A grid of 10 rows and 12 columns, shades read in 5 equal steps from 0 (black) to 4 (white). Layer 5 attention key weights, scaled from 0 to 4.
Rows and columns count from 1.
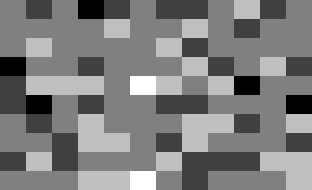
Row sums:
18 25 25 21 28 16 26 24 23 28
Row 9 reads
1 3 1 2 2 2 3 1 1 1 3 3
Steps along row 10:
same same up same up down down up same same up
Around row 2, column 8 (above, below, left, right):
1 1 2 2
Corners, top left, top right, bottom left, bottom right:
2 2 2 3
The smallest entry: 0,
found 5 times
